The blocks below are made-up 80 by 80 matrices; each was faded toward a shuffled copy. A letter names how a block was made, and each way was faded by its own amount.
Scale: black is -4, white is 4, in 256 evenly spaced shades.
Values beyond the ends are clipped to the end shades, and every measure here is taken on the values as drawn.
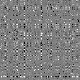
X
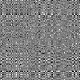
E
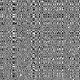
E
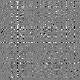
X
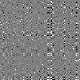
X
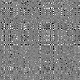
X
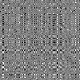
E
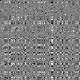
E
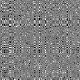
E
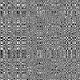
E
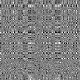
E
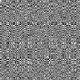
E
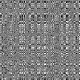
E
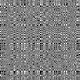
E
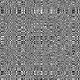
E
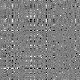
X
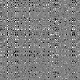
X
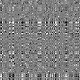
E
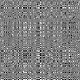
E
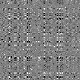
X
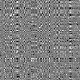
E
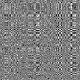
E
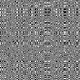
E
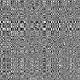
E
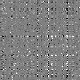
X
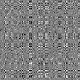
E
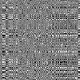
E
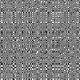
E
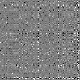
X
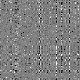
X
